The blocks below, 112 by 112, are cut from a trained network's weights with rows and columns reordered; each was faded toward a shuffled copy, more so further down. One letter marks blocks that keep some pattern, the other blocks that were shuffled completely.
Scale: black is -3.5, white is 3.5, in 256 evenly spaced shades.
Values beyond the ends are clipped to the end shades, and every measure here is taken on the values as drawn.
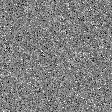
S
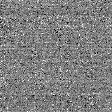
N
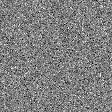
S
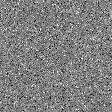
S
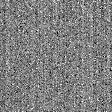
N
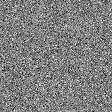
S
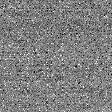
N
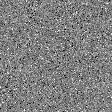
S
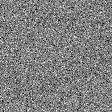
S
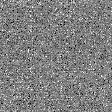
N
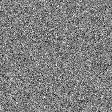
S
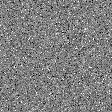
S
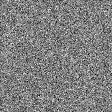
S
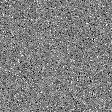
S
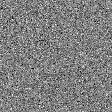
N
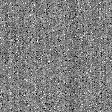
N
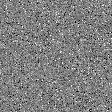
S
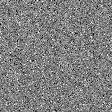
S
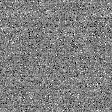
N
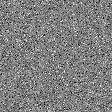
S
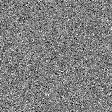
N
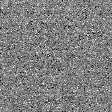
N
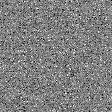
N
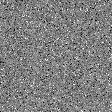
S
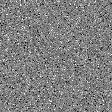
N
